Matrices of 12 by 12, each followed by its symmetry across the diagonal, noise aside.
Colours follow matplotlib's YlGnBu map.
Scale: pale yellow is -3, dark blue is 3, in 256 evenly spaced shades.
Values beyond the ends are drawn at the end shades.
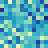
antisymmetric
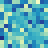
antisymmetric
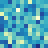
neither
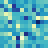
antisymmetric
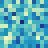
neither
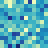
neither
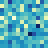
neither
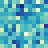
neither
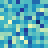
antisymmetric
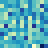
neither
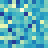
neither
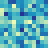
antisymmetric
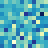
antisymmetric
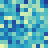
antisymmetric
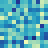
antisymmetric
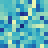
neither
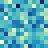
antisymmetric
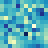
antisymmetric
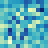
antisymmetric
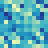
antisymmetric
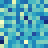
neither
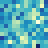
neither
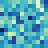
neither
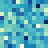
antisymmetric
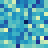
neither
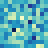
neither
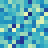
antisymmetric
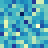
neither
